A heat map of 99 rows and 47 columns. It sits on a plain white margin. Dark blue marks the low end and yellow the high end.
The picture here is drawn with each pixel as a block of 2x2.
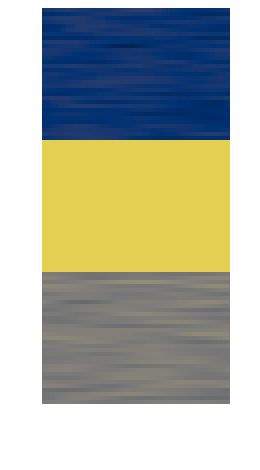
The table splits into 3 rows of 1 panel. Panel 1,1: very low, streaked across, faint in contrast. Panel 2,1: very high, flat. Panel 3,1: middling, streaked across, faint in contrast.
